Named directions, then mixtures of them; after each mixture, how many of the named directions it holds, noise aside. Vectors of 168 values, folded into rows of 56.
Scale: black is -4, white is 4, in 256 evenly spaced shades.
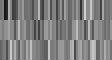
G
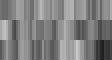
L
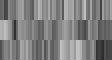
two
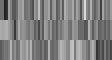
two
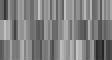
two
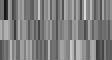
two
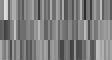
two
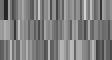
two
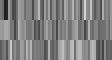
two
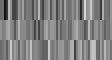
one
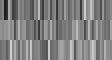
one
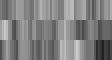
one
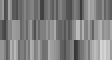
two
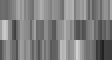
one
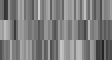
two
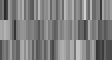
two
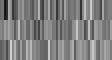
one
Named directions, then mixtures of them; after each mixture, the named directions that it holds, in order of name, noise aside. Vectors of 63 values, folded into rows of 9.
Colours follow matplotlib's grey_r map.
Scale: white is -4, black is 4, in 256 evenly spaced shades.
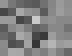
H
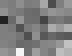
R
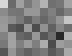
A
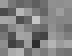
H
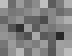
A, R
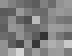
H, R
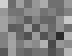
A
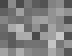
A, H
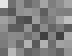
A, H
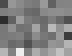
A, R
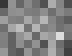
A, R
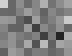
A, H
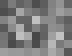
A, H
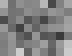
A, R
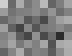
A, R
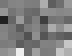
R
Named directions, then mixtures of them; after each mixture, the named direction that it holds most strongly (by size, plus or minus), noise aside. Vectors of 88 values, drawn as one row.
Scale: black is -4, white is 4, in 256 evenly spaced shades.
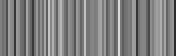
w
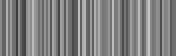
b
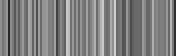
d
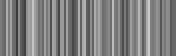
b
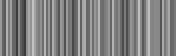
b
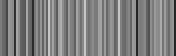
w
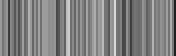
d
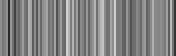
d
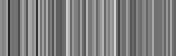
d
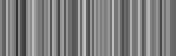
b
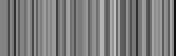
d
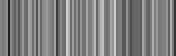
d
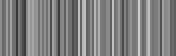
b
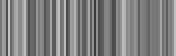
b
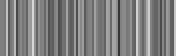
w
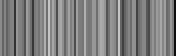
w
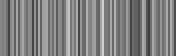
d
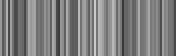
b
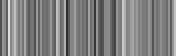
d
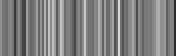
w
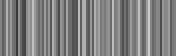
b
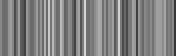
w
